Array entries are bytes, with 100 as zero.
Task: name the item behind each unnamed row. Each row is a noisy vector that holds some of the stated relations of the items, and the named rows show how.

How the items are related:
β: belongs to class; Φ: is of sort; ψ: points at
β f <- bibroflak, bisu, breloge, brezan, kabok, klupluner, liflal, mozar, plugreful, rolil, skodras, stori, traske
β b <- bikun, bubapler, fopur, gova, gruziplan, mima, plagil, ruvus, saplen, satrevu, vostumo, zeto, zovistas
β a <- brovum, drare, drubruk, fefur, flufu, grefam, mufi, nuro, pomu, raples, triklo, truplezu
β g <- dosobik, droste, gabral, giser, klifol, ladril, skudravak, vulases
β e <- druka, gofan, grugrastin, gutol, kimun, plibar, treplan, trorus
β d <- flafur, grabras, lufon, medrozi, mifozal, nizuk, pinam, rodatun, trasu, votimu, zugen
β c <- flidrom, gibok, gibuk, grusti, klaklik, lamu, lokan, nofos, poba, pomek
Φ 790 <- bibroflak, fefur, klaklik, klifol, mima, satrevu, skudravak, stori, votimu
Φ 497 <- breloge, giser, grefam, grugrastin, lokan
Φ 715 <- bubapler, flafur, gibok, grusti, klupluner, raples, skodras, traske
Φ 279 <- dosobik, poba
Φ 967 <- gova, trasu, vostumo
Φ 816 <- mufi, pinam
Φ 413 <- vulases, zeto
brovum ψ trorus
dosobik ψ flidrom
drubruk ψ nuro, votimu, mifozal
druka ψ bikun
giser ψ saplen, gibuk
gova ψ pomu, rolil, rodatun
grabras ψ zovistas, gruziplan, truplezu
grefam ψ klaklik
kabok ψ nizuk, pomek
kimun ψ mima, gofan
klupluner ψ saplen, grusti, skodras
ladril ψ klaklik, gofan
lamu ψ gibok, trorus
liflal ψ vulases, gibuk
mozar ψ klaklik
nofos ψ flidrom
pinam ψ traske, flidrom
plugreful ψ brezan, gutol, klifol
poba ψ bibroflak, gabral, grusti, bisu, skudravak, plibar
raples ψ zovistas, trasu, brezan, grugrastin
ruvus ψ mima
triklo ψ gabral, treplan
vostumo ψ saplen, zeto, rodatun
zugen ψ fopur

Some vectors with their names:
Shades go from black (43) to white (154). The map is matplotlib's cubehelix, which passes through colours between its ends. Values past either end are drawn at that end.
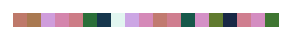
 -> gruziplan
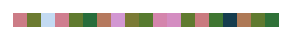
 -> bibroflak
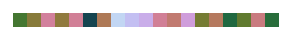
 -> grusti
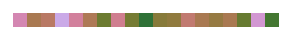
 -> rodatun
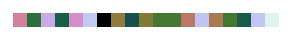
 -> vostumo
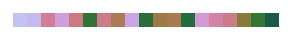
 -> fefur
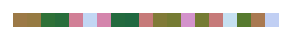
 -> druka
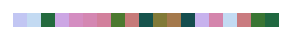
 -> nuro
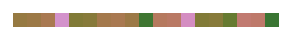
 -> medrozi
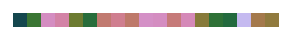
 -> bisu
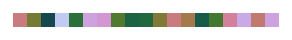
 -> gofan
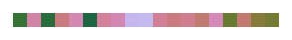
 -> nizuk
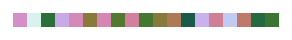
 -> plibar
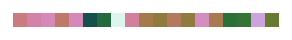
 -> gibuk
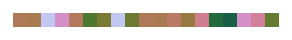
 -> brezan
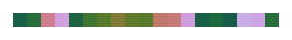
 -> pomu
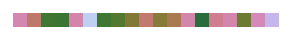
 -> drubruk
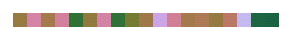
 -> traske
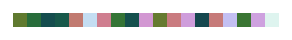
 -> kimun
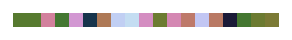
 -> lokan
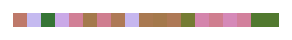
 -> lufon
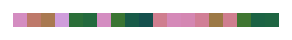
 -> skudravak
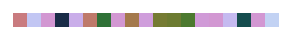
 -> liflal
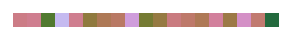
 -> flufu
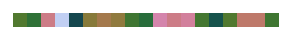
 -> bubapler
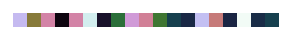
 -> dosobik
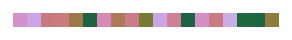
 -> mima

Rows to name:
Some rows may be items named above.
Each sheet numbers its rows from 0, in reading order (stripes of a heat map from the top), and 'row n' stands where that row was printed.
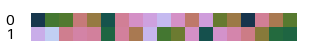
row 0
pomek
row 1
fefur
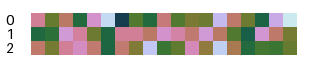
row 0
gova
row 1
bisu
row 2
grugrastin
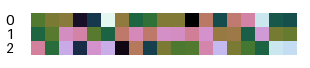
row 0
pinam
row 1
bisu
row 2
vostumo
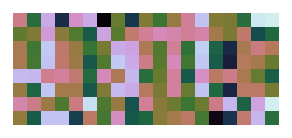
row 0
vostumo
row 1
stori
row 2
breloge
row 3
breloge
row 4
fefur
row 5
breloge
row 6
ruvus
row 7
plagil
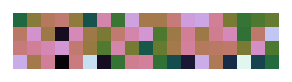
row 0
vulases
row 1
poba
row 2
rodatun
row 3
dosobik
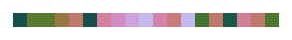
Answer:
pomek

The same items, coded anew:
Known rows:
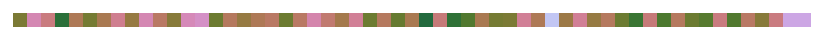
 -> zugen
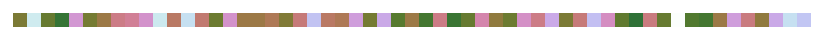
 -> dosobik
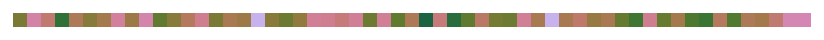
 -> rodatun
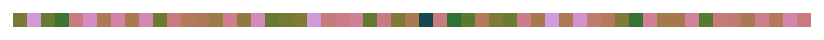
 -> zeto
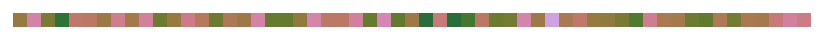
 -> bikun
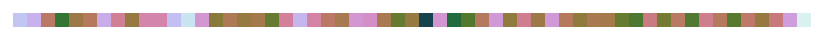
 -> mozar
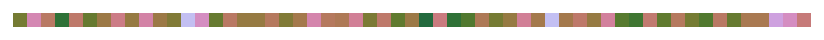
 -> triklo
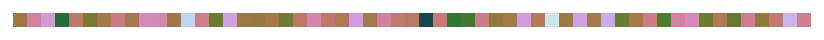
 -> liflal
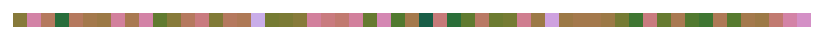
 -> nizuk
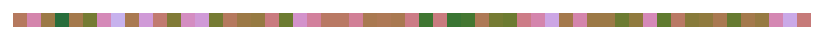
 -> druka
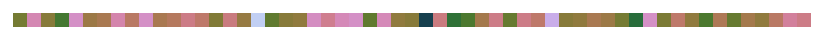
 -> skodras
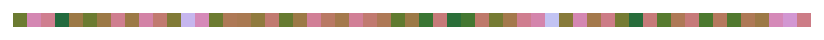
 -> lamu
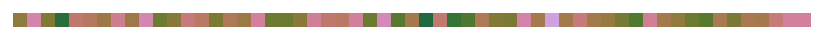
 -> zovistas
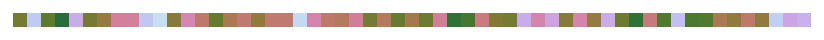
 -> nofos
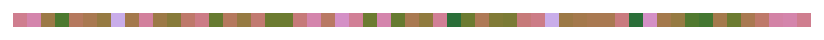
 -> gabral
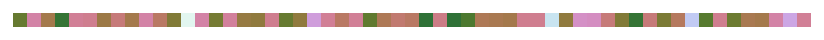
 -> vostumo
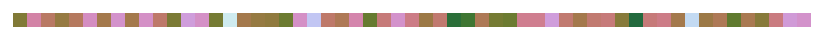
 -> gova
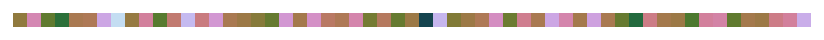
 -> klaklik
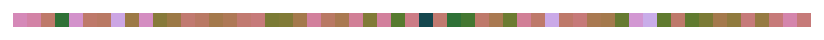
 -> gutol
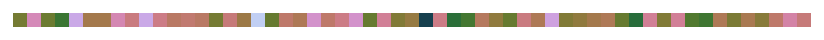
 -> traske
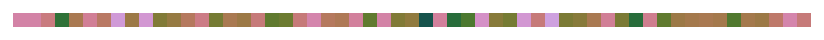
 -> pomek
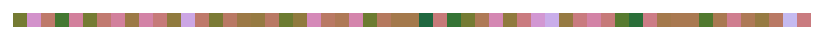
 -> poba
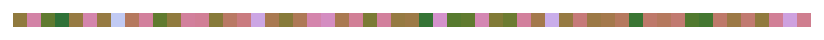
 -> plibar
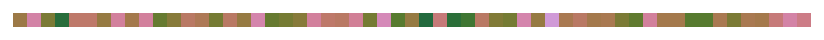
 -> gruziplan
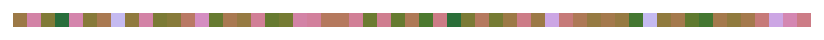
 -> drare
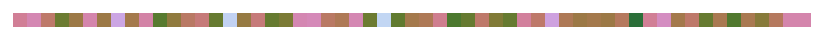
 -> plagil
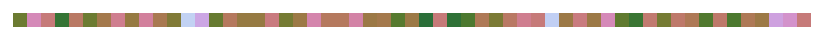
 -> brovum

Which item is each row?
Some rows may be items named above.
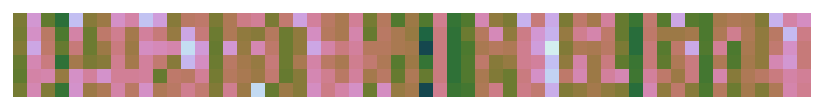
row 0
flidrom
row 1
poba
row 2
klupluner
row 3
lamu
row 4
saplen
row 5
skodras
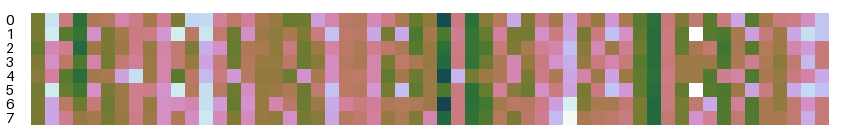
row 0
grefam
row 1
dosobik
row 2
lamu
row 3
poba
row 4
klaklik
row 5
dosobik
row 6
klupluner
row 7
giser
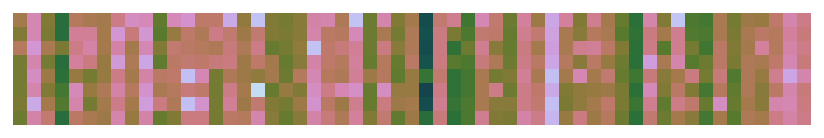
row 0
breloge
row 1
lokan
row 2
vulases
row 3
grugrastin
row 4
ruvus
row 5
skodras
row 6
raples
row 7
gibuk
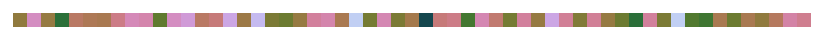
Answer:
breloge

